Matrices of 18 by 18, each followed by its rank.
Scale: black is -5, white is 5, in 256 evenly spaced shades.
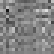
three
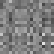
three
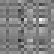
two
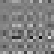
two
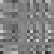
two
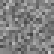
full rank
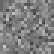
full rank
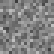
full rank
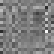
three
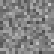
full rank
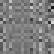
three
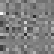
three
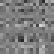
three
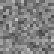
full rank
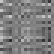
two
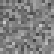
full rank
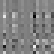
two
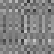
two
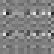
two
